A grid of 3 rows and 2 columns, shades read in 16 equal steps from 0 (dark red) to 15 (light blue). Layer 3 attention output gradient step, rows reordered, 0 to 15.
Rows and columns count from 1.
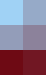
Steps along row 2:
down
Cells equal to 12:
1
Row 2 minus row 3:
11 8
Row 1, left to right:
15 12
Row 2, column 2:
9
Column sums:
26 22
